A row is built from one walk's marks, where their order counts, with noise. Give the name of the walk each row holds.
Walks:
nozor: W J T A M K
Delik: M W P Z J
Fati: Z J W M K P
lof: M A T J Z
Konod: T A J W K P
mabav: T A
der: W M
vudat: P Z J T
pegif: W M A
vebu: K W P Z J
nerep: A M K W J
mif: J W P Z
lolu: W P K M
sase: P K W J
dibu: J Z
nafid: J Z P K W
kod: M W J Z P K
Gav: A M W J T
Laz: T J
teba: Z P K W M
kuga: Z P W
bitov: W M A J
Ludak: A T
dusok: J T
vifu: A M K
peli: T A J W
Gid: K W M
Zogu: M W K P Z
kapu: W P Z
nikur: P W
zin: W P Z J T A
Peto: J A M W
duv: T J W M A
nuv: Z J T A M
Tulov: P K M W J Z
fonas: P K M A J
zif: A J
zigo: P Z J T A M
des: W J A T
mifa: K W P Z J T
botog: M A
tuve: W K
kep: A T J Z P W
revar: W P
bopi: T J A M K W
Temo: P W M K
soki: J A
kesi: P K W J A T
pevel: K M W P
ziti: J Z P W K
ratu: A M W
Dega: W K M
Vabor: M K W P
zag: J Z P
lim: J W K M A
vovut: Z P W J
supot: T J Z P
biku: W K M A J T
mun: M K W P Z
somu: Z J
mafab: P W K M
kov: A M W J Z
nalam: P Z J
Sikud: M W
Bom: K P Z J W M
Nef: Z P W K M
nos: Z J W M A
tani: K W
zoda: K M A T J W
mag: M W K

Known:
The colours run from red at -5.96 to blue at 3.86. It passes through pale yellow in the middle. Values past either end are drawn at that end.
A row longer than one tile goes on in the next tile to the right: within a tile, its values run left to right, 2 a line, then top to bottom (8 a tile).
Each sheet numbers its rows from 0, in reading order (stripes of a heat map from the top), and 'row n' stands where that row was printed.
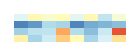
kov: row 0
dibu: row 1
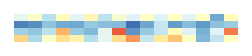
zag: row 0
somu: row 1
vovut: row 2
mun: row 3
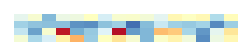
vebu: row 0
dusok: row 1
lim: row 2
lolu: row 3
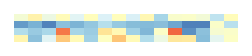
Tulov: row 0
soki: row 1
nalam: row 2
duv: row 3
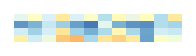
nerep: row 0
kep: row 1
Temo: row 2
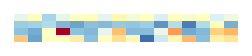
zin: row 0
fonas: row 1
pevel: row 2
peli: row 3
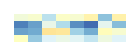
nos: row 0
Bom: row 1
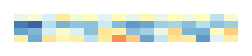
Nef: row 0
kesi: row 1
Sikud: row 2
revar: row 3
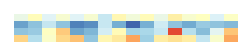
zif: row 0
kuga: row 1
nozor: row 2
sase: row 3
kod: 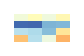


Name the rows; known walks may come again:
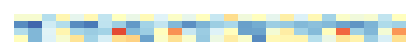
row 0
Gid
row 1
lof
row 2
mabav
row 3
vifu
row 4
mafab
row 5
nalam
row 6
tani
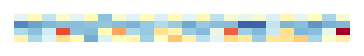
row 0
dibu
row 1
kapu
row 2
soki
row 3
somu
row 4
ziti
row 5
vudat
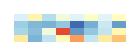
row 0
Delik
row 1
vovut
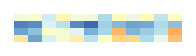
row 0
pegif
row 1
nafid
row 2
Laz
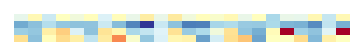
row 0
Ludak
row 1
kesi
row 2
Zogu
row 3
mag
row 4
zin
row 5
zigo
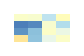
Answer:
duv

